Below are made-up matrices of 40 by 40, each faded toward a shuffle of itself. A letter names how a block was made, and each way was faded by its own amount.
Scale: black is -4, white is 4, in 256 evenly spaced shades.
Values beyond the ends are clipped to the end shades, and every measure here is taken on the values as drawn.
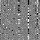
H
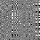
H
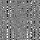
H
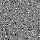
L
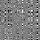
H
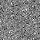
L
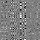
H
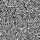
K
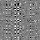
H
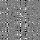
H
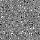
L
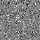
L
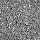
K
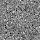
K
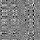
H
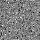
K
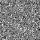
K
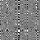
H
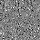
L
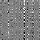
H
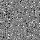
L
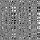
H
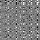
H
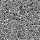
K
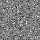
L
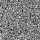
K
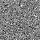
K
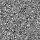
K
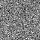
K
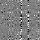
H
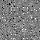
L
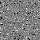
L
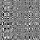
H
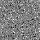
L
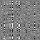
H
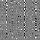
H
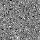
K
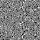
L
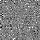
L
